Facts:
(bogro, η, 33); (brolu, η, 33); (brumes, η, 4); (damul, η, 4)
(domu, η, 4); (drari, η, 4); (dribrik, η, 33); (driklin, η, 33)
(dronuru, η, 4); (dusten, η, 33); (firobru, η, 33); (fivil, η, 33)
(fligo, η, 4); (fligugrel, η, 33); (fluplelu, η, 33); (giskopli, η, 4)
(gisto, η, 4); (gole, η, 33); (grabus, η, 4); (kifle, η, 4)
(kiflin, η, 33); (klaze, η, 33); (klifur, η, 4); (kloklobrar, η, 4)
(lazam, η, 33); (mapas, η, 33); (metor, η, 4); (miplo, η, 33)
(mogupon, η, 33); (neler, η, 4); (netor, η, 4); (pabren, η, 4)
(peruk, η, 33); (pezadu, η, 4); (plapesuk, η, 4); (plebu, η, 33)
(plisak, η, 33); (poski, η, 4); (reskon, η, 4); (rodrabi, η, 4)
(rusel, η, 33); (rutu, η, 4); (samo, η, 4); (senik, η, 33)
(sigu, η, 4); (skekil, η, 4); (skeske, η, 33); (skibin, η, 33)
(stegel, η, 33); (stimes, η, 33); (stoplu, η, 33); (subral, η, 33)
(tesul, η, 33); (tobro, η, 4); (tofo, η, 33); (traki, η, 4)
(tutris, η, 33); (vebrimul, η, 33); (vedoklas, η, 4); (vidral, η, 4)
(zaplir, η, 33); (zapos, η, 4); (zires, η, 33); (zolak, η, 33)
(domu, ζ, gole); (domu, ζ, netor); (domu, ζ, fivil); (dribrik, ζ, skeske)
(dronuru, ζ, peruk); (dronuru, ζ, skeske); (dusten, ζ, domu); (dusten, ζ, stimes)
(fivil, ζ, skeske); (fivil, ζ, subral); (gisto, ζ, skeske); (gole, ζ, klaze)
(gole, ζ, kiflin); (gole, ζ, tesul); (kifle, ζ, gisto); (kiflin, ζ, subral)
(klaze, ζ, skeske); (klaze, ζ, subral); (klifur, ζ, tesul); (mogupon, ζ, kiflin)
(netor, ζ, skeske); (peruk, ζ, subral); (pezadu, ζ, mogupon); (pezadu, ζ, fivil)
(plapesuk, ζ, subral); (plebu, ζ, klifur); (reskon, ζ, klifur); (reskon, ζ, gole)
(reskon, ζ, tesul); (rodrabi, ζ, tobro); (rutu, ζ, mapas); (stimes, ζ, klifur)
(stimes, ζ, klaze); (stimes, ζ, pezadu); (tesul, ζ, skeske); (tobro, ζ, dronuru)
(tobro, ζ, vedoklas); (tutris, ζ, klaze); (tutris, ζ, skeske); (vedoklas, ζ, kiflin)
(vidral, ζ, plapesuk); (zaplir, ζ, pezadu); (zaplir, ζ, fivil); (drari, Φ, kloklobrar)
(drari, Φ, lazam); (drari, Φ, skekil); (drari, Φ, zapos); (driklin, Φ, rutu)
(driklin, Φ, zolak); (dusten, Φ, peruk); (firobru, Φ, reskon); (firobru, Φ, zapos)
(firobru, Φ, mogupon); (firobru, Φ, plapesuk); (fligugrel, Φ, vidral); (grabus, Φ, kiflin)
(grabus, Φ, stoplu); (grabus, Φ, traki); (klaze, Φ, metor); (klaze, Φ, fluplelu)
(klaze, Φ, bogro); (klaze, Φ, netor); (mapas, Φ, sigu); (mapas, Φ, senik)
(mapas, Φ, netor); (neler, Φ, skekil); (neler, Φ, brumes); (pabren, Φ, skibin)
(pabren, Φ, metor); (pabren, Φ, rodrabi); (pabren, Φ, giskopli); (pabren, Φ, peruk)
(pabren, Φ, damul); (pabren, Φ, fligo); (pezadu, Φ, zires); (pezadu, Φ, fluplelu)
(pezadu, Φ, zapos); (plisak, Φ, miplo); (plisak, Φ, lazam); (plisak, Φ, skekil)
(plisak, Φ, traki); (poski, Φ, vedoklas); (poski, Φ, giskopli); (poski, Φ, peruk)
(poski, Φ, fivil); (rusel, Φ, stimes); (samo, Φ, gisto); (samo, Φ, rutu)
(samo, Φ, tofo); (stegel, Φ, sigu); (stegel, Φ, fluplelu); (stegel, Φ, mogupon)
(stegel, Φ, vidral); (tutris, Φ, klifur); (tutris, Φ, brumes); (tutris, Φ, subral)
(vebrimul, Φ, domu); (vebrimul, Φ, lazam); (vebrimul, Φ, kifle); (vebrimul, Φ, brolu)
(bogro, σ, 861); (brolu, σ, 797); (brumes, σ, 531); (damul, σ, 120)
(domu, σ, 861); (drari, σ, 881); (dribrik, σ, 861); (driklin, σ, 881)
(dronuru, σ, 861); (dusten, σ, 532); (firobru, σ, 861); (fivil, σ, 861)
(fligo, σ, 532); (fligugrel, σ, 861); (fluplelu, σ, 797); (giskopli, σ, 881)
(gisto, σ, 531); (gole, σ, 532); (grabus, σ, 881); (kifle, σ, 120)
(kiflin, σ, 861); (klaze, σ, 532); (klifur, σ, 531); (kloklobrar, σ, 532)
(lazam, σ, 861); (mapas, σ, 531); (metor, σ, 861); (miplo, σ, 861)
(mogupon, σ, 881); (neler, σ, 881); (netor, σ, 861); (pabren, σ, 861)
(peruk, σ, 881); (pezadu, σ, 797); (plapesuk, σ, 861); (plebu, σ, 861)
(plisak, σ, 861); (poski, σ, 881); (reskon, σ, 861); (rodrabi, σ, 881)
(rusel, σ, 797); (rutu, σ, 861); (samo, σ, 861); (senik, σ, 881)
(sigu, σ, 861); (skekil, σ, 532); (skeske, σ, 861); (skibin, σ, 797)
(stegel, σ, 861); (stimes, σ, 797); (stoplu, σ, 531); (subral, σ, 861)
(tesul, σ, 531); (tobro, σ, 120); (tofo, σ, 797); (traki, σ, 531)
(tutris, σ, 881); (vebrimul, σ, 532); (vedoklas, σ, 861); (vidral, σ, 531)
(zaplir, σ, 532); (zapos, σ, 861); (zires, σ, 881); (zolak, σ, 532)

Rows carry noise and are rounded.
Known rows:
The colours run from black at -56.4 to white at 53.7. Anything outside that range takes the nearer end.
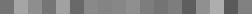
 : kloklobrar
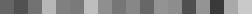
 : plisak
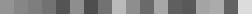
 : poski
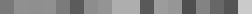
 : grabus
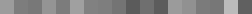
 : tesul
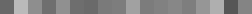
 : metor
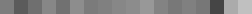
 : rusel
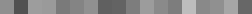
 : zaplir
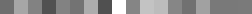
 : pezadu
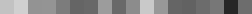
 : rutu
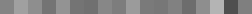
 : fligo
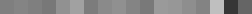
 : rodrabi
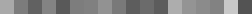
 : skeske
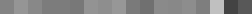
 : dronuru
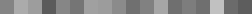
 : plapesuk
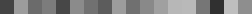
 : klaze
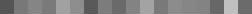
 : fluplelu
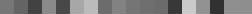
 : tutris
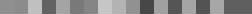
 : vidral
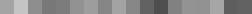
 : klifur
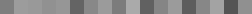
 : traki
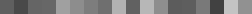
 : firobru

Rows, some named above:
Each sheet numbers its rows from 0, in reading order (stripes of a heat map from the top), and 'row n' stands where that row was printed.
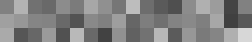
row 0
brumes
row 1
gisto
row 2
dusten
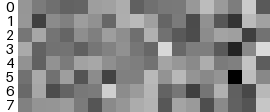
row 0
subral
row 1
fligugrel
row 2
brumes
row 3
driklin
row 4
mogupon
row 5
mapas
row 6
neler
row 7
grabus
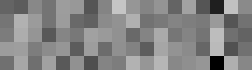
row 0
stegel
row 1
sigu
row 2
plapesuk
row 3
domu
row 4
mapas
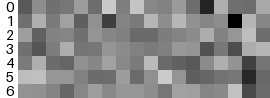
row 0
drari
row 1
mapas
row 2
fivil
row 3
vebrimul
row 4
brumes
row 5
rutu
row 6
vedoklas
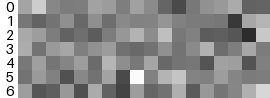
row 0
klifur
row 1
rusel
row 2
samo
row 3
stimes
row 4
skekil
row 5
pezadu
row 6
dusten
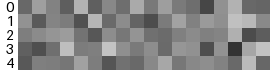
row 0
zapos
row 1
peruk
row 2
kifle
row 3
plisak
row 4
fluplelu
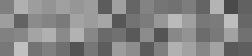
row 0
reskon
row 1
kiflin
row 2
plebu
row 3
netor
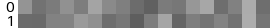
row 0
gole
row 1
zires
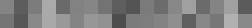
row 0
dribrik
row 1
lazam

